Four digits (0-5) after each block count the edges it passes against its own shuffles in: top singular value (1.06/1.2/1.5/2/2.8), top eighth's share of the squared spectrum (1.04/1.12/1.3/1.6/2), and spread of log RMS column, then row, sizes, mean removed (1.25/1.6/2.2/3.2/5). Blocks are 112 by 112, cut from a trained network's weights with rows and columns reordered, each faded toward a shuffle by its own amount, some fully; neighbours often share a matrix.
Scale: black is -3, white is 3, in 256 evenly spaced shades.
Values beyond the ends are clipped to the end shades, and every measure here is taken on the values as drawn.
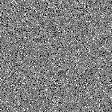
3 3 1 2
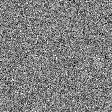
0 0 0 0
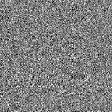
4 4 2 2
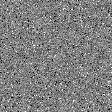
2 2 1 1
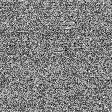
2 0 0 0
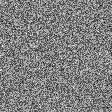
0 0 0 0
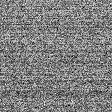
3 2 0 0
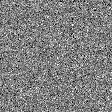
1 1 1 0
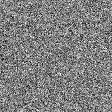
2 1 0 0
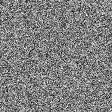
0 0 0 0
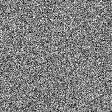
2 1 0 0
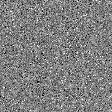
2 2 1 1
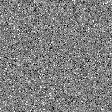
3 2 1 1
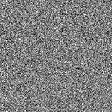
4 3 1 1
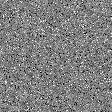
0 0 0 0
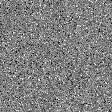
0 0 0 0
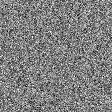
1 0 0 0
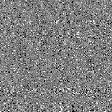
3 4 2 3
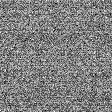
2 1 0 0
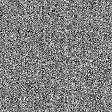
2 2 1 2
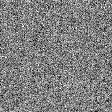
1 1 0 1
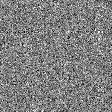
1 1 0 1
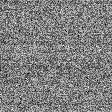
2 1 0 0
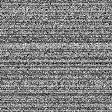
5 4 1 1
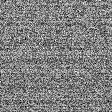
3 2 0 0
